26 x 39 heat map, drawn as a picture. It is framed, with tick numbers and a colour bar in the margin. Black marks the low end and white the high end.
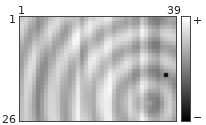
Concentric rings centre on the bottom right. No overall slope runs across the table. One lone cell stands out, far lower than its neighbours.
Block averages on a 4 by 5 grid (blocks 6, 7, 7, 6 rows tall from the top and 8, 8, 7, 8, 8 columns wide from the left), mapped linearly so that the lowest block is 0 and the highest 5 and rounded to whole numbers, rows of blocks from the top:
2 4 5 3 1 / 2 3 5 3 1 / 2 3 5 3 0 / 2 4 5 3 1
